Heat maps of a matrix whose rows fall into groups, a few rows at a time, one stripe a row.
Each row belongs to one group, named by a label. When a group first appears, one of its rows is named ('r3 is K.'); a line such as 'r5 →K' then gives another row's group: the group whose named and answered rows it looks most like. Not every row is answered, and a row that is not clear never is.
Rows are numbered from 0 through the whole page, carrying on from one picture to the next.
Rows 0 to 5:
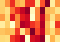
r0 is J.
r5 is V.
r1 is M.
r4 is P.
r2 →M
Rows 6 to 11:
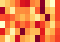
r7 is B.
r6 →M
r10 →B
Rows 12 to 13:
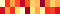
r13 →J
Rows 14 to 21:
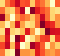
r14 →M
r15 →V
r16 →B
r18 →J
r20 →P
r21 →B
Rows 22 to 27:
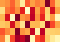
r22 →J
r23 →V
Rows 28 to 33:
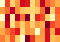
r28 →M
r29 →J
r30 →M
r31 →J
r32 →J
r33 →J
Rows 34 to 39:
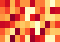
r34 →P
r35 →B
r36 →V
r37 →J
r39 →V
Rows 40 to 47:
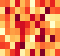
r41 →J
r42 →P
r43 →M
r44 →M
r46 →B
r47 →P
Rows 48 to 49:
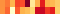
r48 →M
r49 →B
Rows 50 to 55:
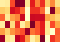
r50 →V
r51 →V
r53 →P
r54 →M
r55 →B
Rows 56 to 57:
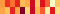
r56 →P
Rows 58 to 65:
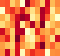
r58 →J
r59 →M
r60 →M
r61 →P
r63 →B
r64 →B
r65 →P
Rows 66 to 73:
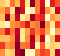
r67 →B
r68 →P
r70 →P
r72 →P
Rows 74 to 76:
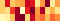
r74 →J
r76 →V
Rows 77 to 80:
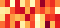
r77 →B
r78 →V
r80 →J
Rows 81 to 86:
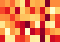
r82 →P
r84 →M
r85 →V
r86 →B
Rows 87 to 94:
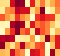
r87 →V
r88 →M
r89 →B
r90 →V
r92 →J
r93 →B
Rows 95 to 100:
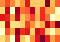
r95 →J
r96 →P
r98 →J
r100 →B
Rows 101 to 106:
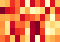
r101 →V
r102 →J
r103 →M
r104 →V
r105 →V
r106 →P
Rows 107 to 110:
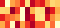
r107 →V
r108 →J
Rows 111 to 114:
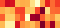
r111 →J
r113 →V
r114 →B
